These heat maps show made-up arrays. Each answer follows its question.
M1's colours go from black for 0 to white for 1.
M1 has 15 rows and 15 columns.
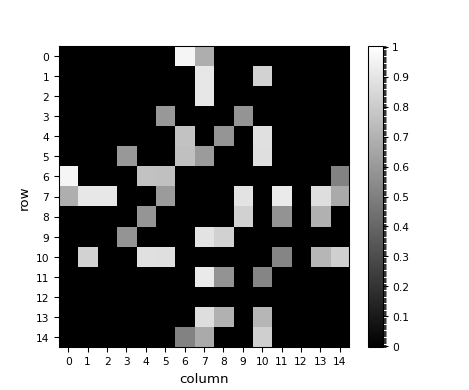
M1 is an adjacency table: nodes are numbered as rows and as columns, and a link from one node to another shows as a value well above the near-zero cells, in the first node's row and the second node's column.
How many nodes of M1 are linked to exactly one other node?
1
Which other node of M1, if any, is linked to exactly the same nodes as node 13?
node 11
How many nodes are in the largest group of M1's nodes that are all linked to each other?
2
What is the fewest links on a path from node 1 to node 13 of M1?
2
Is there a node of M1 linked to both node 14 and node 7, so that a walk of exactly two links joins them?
no
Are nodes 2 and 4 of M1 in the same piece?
yes
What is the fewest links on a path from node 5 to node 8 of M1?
3
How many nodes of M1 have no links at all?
1
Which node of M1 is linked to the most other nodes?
node 7
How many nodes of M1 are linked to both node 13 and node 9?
2
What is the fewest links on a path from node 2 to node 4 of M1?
4
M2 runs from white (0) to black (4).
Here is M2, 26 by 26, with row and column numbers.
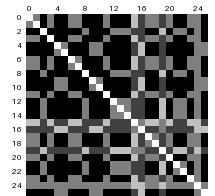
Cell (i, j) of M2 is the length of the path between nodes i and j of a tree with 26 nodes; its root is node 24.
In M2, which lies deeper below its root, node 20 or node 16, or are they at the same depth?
node 20
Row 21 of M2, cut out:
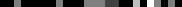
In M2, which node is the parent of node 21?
19
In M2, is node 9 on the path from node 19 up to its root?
no
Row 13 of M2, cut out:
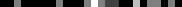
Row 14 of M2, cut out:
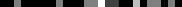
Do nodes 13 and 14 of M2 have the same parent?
yes
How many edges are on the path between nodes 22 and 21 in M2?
2
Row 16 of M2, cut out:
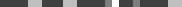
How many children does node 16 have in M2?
5
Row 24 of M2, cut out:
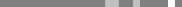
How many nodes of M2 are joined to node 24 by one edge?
3
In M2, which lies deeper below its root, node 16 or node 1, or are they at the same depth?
node 1
